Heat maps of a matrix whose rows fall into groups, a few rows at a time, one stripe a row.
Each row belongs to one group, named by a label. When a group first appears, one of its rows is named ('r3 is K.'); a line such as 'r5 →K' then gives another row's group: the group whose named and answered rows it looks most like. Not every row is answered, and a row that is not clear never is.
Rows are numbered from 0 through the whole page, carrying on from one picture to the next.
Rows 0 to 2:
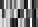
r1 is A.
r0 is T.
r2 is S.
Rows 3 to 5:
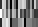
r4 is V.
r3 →S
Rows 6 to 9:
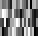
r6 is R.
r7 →V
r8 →T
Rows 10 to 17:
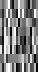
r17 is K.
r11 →K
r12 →A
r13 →R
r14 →R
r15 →R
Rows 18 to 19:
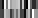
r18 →T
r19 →R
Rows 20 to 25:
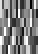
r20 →R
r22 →S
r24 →V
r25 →A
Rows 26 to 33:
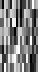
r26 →R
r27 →V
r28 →V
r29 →S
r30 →S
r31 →T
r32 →A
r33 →T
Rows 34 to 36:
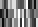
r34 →A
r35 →T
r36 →T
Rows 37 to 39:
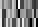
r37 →V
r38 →A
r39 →K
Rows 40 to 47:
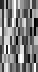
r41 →R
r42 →V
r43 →A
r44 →R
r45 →S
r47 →R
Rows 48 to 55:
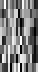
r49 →A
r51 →V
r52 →A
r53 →T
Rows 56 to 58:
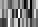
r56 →R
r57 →K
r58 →A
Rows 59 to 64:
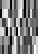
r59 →S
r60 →S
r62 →V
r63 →R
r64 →R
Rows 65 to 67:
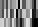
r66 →V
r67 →V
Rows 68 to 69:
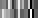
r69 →S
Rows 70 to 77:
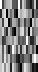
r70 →K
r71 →S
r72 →R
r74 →A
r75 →V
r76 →R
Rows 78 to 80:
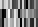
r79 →A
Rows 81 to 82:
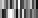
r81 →V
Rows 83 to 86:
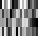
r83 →S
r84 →T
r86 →V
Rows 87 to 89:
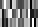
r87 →R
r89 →A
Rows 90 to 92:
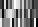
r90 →T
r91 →K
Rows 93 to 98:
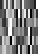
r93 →T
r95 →K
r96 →K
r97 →R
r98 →S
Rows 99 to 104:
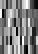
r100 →A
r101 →K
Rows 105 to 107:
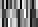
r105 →T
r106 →A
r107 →A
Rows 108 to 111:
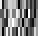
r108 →A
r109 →T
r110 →A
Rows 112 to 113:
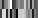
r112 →K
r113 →S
